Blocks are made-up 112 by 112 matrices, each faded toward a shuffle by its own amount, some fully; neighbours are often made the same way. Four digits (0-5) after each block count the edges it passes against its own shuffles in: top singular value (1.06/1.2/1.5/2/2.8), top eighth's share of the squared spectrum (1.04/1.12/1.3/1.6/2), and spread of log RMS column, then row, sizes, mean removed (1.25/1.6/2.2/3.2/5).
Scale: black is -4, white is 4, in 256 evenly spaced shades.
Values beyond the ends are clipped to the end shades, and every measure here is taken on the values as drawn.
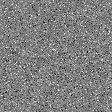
2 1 0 0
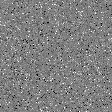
2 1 0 0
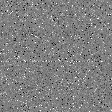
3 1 0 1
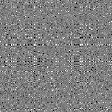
5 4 2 3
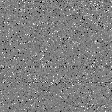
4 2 0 1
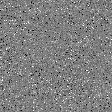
2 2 1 0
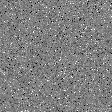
0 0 0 0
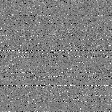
3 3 0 3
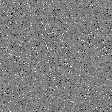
0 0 0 1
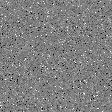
0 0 0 0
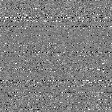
2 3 0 4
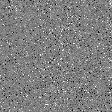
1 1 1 1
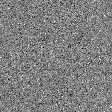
0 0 0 0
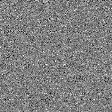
0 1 0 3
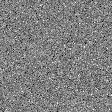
0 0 0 0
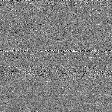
2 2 0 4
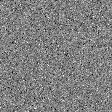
0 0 0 0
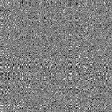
5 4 3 3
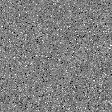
3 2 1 1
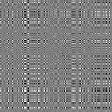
5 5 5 5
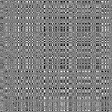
5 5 4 4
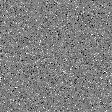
0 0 0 0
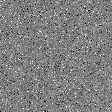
2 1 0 0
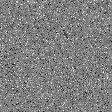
3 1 0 0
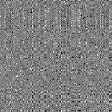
5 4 3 3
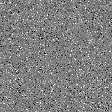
3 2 1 0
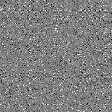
4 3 1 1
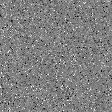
2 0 0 0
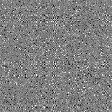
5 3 2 2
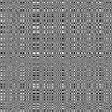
5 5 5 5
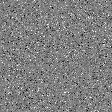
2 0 0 0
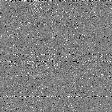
2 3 1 3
